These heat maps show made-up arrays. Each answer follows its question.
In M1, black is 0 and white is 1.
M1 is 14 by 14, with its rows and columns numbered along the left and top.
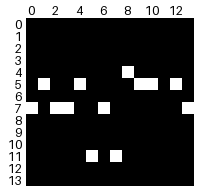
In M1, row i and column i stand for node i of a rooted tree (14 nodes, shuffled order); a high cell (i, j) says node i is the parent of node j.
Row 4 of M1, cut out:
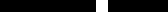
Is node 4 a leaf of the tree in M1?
no
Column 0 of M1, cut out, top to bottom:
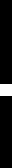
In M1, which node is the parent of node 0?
7
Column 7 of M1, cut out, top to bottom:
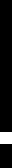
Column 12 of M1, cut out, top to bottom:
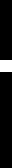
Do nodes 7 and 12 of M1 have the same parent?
no
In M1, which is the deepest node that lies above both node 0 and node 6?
7
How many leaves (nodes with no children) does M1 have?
10
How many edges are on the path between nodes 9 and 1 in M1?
2
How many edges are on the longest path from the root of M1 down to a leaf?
3
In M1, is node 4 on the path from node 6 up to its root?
no
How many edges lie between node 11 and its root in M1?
0
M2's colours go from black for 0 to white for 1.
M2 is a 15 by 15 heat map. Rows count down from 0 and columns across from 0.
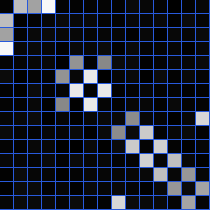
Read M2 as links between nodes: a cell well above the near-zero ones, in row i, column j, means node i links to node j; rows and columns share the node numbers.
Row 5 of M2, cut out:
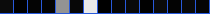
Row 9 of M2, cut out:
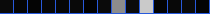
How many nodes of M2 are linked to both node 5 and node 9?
0
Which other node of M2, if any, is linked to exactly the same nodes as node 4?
node 6
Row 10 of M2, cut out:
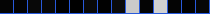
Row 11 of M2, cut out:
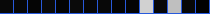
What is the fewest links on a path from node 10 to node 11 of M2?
1
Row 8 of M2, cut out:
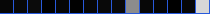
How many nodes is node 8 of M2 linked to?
2
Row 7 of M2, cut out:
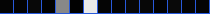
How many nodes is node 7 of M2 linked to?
2
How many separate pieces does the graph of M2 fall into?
3
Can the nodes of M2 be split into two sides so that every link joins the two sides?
no
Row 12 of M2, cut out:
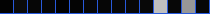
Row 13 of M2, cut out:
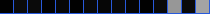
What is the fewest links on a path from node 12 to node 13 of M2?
1
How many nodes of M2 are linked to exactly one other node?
3
